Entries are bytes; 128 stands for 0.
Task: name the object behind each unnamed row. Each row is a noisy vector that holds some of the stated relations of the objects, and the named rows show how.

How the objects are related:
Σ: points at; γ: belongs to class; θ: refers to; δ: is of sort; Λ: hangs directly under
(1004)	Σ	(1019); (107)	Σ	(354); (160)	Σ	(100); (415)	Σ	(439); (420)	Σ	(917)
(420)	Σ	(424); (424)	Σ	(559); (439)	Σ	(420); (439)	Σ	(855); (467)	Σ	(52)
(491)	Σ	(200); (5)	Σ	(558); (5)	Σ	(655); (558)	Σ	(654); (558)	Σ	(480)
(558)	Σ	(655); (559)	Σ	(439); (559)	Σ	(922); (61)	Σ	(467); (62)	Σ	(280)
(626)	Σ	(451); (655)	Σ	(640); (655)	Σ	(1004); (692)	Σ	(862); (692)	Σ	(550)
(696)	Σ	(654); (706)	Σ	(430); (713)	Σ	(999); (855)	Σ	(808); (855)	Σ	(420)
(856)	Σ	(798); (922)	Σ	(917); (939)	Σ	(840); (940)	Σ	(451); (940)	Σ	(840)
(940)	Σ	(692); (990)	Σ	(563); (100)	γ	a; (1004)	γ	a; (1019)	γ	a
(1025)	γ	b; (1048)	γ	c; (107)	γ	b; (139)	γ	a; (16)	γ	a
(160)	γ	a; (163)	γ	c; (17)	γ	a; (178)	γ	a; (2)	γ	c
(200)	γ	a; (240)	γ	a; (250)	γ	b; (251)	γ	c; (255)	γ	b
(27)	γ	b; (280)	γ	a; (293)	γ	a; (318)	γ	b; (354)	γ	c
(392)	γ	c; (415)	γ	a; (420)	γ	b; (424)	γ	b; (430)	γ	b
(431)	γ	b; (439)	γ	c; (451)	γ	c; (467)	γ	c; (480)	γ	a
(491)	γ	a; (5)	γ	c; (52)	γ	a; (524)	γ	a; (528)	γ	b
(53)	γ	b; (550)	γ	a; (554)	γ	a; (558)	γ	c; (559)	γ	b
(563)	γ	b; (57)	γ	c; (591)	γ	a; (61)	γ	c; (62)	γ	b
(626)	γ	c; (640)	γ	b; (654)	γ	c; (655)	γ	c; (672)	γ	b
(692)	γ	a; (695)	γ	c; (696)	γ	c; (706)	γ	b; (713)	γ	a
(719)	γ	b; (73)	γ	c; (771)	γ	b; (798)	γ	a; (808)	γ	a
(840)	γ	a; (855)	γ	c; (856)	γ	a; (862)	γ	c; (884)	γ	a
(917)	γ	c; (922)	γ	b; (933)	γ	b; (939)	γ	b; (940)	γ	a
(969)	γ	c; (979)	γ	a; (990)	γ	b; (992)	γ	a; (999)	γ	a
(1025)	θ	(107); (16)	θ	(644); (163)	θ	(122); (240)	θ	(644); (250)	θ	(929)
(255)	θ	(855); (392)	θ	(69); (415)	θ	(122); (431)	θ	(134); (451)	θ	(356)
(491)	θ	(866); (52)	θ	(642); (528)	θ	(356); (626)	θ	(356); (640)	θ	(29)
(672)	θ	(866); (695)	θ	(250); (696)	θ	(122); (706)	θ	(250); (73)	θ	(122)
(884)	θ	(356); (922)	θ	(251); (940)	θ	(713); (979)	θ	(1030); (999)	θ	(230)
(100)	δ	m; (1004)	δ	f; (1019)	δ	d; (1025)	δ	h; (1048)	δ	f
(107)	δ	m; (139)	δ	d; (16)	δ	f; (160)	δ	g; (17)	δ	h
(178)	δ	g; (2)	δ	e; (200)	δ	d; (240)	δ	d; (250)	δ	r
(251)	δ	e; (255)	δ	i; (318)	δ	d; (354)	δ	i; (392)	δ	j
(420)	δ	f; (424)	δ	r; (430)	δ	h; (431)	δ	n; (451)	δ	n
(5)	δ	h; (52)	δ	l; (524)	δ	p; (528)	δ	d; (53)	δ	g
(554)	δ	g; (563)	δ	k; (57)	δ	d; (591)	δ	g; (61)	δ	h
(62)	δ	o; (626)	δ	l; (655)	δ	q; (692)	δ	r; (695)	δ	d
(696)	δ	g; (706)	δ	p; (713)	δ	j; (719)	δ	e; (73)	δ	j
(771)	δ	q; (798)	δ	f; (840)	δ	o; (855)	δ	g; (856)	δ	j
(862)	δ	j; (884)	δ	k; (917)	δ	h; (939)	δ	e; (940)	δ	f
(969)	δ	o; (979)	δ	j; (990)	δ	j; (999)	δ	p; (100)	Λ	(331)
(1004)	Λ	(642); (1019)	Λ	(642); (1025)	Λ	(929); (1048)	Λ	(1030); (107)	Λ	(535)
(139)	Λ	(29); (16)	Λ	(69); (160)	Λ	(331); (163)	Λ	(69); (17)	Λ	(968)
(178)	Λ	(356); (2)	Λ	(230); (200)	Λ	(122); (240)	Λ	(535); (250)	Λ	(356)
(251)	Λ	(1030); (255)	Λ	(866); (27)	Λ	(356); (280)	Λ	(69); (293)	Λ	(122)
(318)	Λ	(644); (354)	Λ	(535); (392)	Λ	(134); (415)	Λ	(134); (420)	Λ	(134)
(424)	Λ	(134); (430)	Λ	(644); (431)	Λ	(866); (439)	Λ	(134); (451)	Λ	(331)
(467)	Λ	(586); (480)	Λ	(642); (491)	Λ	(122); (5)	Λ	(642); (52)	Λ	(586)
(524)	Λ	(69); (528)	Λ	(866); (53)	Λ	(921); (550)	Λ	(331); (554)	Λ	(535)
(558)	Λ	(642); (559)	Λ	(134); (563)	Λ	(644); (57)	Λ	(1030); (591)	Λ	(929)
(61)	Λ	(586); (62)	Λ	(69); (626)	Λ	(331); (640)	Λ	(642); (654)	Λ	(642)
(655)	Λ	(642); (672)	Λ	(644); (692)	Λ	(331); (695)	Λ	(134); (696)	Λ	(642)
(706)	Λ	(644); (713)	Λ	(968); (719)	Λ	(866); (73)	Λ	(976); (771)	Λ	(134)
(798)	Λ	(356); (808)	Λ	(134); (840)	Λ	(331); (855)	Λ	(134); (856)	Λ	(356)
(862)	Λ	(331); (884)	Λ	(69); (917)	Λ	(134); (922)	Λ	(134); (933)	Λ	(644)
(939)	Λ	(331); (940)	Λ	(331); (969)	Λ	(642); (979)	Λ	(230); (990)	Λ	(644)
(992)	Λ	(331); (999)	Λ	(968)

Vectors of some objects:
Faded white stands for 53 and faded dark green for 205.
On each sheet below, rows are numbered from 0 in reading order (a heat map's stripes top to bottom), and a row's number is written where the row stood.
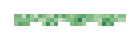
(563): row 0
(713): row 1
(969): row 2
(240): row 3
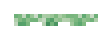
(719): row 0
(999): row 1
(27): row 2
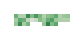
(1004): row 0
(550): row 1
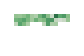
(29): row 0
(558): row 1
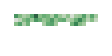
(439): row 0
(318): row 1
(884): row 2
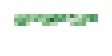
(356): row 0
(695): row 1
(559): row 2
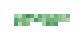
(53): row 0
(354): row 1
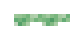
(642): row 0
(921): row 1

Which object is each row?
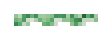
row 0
(160)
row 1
(626)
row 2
(655)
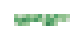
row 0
(134)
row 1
(451)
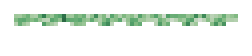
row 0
(929)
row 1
(420)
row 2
(122)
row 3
(528)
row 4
(654)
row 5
(467)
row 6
(940)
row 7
(979)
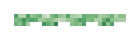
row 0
(771)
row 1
(591)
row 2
(392)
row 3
(293)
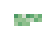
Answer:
(990)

